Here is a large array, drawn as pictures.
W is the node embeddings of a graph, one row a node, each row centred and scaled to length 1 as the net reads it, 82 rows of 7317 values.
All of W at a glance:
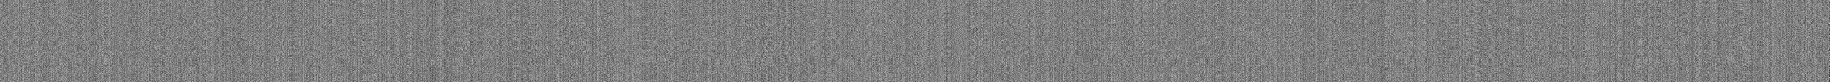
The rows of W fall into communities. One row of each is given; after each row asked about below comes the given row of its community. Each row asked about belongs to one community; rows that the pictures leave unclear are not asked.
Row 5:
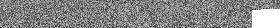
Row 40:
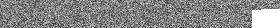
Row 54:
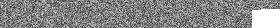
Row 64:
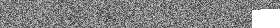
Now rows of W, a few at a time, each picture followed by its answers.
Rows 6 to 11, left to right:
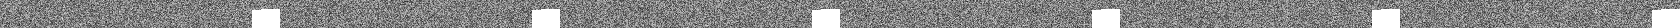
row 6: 40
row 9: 64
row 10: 5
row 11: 5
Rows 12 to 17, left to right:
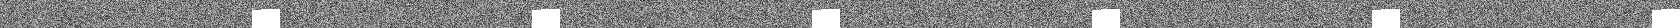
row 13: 54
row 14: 5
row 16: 5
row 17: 54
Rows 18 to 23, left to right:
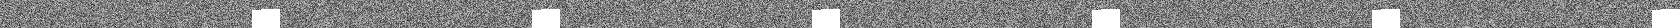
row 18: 40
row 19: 54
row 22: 64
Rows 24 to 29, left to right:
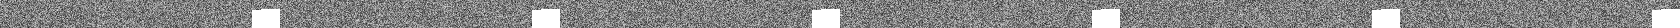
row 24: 40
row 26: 54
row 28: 5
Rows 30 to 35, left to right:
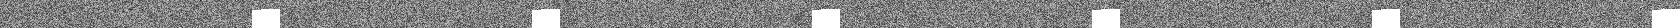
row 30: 5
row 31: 5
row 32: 54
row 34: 54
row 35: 54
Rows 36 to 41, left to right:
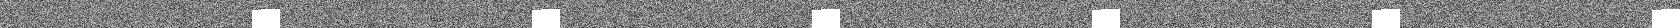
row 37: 5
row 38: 54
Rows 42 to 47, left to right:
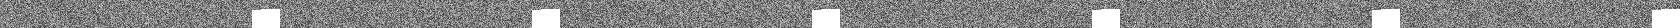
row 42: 64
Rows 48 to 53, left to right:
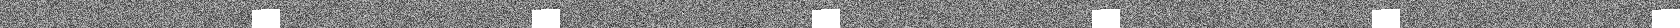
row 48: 54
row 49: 54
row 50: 40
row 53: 54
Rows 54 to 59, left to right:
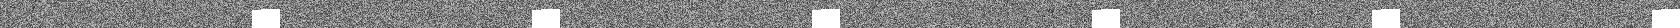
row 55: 5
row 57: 54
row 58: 5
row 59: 40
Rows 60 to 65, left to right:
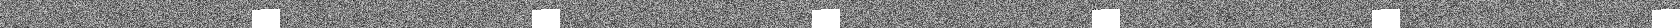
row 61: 40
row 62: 40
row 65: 54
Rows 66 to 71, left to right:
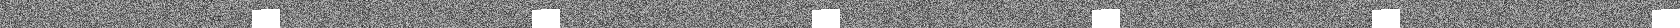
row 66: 40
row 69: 5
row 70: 40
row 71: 54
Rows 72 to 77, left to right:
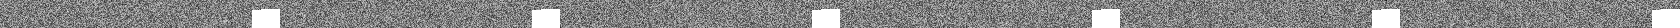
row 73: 54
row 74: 5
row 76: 5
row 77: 64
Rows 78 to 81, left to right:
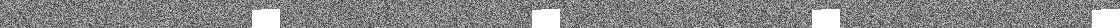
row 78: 5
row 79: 5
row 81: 40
